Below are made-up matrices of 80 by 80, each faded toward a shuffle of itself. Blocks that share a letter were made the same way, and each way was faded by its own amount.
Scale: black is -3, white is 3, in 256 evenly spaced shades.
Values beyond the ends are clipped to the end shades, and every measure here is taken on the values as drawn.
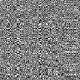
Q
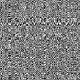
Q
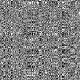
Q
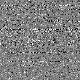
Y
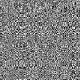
Q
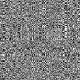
Q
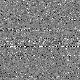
Y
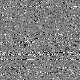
Y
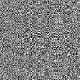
Q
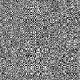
Q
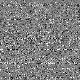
Y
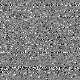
Y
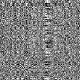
Q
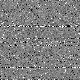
Y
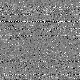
Y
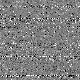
Y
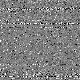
Y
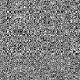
Q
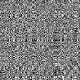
Q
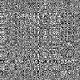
Q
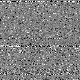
Y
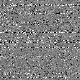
Y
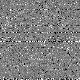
Y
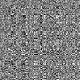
Q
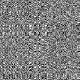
Q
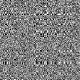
Q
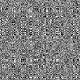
Q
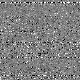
Y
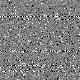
Y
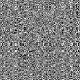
Q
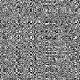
Q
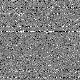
Y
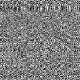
Q
